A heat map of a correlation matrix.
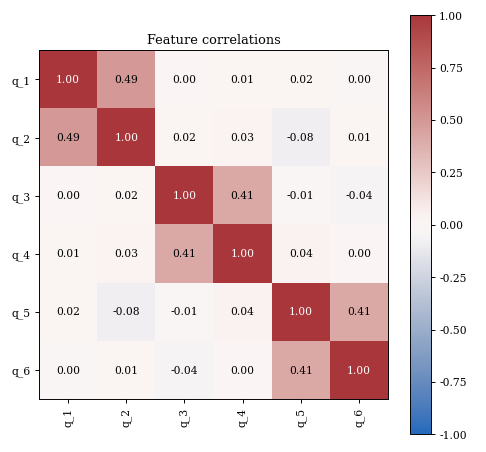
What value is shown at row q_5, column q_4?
0.04
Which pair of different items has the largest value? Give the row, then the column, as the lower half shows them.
q_2, q_1
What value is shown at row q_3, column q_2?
0.02
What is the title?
Feature correlations
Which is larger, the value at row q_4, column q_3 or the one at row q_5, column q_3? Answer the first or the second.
the first
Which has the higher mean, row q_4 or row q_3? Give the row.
q_4
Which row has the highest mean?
q_1
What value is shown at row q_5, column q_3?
-0.01
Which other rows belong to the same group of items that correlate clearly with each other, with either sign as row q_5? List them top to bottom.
q_6
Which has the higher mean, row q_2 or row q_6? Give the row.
q_2
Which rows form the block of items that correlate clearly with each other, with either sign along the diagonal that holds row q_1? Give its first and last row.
q_1 to q_2
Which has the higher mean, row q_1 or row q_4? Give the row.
q_1
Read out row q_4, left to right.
0.01 0.03 0.41 1.00 0.04 0.00
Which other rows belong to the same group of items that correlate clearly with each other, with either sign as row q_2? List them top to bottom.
q_1
